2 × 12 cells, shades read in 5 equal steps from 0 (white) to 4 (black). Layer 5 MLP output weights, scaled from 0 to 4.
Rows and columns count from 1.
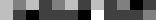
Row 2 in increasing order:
0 1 2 3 3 3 3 3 3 3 4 4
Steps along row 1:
up down up down down up down up down up down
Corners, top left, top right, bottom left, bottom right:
1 3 1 2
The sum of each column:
2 5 5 6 5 4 7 1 6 5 7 5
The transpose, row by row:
1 1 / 2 3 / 1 4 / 3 3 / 2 3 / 1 3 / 3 4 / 1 0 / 3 3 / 2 3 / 4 3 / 3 2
